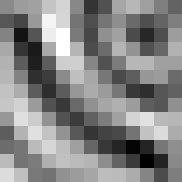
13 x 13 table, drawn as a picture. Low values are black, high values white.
No row or column stands out. Rings spread out from the top right. Neither half mirrors the other.
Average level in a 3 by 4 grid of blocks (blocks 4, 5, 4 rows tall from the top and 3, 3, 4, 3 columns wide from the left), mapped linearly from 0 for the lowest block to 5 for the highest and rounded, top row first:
0 5 1 0 | 3 1 2 2 | 3 3 0 1
